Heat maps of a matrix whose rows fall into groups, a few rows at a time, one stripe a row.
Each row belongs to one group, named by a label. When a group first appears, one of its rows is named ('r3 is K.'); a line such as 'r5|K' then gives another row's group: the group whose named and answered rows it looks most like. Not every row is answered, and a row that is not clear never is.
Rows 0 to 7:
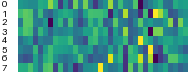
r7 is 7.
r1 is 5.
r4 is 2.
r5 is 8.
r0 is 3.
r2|2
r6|8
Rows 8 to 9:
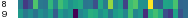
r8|8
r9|7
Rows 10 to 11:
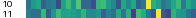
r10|2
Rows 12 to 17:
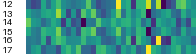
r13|3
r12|8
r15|3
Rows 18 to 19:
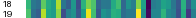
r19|3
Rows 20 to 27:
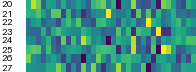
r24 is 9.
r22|2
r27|3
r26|7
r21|7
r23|8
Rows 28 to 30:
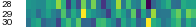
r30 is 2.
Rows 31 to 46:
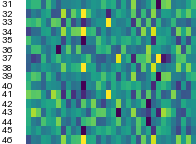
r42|3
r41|7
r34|9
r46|9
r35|7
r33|7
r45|7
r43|5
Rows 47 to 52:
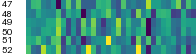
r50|3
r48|7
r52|3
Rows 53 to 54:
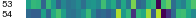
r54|8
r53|5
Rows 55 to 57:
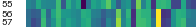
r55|7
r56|8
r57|8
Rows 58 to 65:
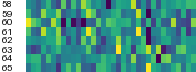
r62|3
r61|3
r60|7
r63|8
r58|9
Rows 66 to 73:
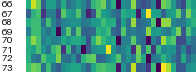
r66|5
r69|2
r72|3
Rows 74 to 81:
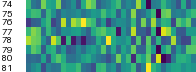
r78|7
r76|9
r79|5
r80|8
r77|5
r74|3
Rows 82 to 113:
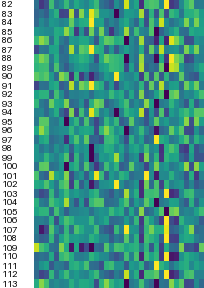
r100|2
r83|9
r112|8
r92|5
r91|9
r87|9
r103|8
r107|8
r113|5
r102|7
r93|3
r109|7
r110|8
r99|7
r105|5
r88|5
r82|8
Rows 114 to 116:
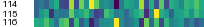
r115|2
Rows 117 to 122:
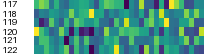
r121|2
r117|5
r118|9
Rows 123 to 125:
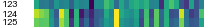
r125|7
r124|7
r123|7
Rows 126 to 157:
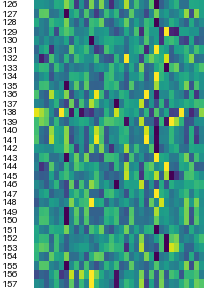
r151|3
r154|3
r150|2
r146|9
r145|8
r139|5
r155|2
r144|8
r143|2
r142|3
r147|2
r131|2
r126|3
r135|2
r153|5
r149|2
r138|7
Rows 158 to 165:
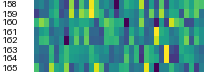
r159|9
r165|3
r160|5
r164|8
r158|9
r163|8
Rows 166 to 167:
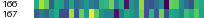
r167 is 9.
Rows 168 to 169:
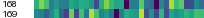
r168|5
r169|9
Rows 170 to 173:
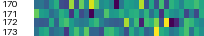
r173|2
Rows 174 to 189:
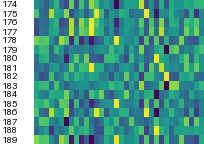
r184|3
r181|9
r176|9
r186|3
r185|7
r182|8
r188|2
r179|5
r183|5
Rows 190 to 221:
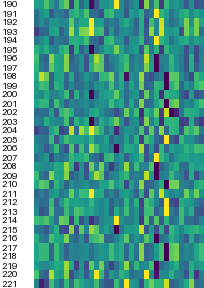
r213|8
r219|3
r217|5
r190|7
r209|3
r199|5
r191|2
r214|7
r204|9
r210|5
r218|5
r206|9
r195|7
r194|2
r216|3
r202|8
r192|9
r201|5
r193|9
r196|3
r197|3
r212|8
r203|7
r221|8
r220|3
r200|7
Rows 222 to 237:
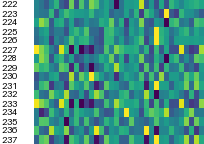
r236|3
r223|8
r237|2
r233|7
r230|9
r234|8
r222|9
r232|3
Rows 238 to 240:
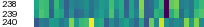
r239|5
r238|5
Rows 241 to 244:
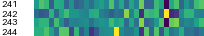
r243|5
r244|7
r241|5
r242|8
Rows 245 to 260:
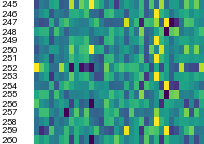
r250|9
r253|2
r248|5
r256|7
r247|8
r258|2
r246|2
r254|8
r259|8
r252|7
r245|9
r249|2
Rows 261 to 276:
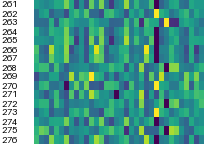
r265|3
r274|3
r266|3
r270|2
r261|3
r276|3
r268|5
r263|8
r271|9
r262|2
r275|5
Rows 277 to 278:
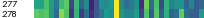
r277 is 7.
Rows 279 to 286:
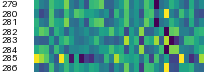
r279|3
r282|5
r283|8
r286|8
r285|7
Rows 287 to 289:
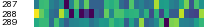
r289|5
